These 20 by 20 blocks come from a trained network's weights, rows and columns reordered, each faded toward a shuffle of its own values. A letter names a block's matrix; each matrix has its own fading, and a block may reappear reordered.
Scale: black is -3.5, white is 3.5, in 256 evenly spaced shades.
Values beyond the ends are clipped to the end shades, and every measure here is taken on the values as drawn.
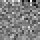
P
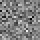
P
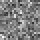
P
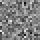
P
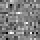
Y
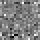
Y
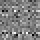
Y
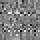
Y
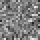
P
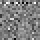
Y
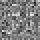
P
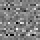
Y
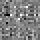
Y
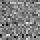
Y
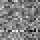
P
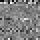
Y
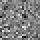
P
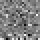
Y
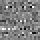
Y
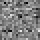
Y
